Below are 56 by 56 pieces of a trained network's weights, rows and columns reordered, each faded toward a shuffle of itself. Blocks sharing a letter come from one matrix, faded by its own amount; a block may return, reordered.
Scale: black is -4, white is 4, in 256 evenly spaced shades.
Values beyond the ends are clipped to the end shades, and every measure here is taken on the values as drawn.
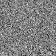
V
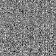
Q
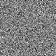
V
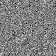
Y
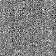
Q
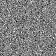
Y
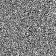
Y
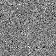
Y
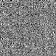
Q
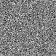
Y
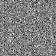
Q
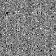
Q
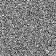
Y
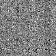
Q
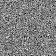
V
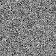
Y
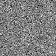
V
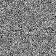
Y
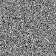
Y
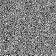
V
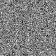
V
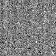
Q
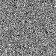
Y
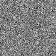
V
